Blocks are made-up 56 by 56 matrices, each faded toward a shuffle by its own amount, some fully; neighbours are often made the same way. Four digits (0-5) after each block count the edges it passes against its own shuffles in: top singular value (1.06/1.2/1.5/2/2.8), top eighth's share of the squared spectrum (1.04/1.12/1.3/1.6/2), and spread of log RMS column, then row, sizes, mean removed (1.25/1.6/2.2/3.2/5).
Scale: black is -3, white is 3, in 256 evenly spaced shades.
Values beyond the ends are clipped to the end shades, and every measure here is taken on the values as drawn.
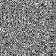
3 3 1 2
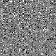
3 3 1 1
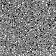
2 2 0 0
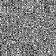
3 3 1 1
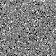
2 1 0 0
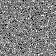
0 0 0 0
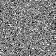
3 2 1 0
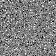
2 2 0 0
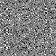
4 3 1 1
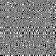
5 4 2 3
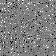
3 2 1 1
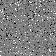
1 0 0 0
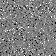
3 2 0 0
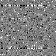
4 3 1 2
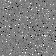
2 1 0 0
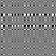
5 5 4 4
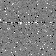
3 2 0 0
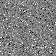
0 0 0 0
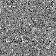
1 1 0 2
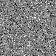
0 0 0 0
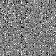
3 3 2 1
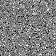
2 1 0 0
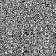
3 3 1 1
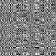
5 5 3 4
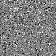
2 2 0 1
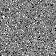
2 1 0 0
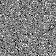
2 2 0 0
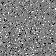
0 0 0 0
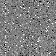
2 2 1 0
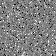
0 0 0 0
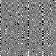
4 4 3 2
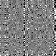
4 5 3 2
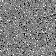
2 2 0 0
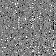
3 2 1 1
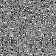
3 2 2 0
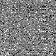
3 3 1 1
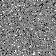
2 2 0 0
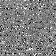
1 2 0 2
